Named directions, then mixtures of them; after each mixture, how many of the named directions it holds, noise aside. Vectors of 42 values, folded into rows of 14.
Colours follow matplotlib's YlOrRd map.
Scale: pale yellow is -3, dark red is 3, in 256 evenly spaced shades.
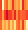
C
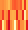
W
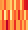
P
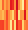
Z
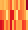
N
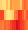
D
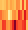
two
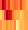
one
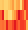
two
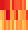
two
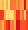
two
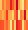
one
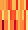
three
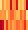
two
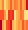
two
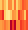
three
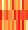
two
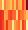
three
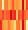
two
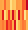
three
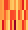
two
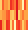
two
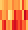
three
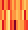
three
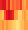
one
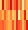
three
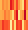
one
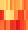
one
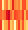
two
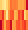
three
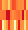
two
